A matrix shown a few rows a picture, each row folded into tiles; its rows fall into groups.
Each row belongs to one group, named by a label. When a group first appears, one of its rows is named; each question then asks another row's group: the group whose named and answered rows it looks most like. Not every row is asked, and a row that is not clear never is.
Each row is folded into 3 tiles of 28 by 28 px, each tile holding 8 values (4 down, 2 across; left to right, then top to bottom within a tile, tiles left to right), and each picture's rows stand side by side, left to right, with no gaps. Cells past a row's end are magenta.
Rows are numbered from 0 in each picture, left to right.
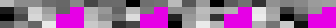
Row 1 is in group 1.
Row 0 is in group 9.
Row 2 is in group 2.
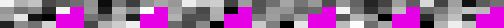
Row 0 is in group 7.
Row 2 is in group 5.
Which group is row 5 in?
2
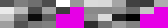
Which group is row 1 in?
7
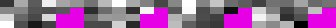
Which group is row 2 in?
5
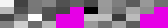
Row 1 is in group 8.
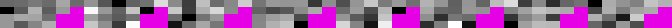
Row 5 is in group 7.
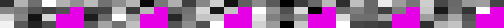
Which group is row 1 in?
9
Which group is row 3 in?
1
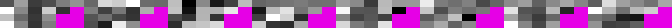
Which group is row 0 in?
1
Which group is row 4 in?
1
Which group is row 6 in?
1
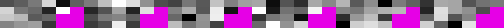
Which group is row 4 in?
2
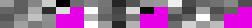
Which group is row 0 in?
9
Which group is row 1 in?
1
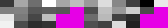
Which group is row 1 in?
7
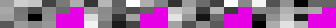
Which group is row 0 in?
7
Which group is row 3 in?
2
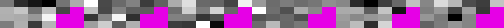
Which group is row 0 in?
1
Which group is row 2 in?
7
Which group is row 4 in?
1
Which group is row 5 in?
7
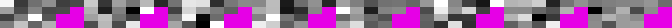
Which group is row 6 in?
7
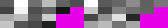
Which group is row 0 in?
5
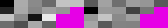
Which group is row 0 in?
8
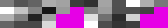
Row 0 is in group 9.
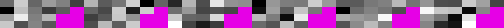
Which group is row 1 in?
9
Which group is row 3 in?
8
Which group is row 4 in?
8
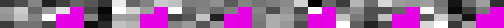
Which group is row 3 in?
9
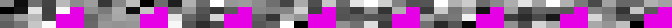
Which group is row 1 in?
9
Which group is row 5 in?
5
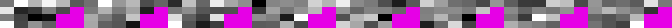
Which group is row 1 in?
5
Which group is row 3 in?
8
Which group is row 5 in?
7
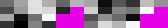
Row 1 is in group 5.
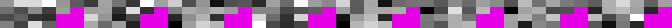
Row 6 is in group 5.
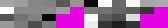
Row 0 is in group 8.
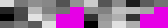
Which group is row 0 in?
9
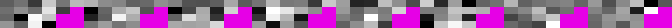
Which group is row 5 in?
2
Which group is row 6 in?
9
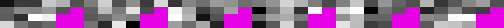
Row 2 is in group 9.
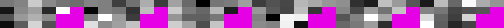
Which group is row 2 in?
1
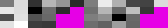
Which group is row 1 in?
7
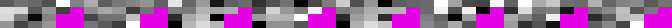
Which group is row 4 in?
2
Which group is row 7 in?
9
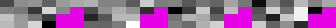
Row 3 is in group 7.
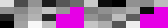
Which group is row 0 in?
2
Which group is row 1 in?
1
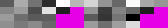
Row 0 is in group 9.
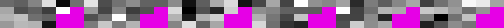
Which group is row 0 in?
9
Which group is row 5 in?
8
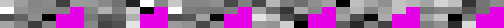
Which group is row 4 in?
8
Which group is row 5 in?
7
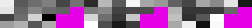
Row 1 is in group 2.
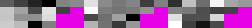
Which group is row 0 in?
1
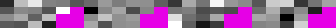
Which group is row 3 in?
7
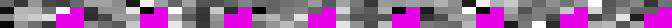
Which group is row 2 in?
1
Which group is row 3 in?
8
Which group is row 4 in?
1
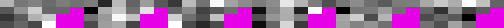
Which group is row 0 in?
9
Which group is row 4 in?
8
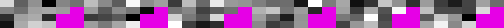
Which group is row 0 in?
2
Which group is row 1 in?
1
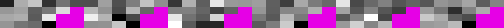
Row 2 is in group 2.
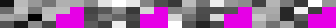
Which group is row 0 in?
8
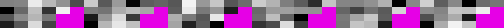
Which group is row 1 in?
2
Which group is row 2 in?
5
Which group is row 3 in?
7
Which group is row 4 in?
9
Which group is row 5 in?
2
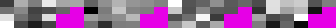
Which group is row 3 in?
5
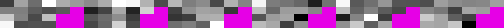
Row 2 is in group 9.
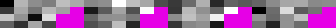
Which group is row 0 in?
8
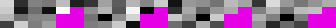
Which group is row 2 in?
8
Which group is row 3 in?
8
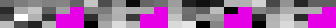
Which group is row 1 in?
2
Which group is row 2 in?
1
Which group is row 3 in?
2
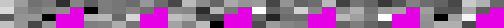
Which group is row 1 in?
8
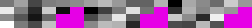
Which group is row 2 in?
8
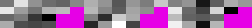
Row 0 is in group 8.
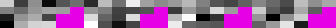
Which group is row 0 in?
2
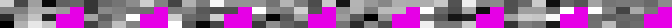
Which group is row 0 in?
2
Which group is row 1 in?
8
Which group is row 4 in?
8
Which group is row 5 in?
1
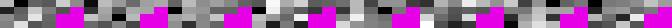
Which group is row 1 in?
8
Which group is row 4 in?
5
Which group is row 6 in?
2
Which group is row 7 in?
8
